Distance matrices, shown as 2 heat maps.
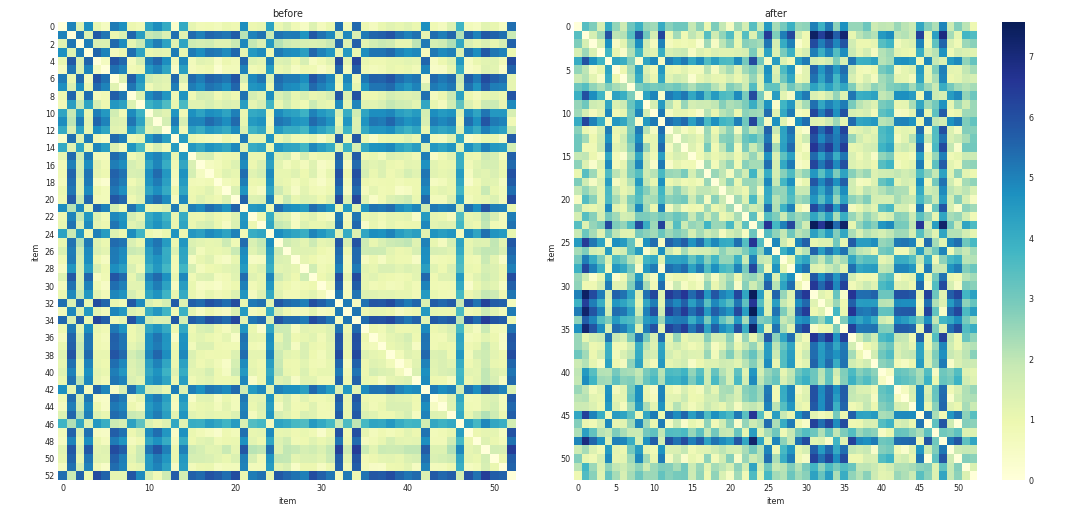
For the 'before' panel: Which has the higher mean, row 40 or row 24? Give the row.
24
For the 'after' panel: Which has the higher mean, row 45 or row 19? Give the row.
45
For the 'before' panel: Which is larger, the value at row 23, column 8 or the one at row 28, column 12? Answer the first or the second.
the second
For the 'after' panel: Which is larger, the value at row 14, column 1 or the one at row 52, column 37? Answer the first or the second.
the second
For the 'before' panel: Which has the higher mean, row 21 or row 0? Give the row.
21
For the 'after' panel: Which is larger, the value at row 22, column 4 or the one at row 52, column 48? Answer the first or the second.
the second
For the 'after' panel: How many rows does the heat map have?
53
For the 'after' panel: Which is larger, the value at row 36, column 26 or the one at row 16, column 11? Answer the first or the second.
the second
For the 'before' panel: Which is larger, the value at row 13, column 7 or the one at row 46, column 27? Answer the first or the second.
the first
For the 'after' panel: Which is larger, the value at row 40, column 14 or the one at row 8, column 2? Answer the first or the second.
the second
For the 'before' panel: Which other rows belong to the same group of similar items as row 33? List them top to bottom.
0, 2, 4, 5, 8, 9, 13, 15, 16, 17, 18, 19, 20, 22, 23, 25, 26, 27, 28, 29, 30, 31, 35, 36, 37, 38, 39, 40, 41, 43, 44, 45, 47, 48, 49, 50, 51
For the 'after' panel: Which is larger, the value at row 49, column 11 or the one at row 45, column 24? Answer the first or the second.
the first
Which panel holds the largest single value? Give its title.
after
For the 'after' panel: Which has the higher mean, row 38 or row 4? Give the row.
4
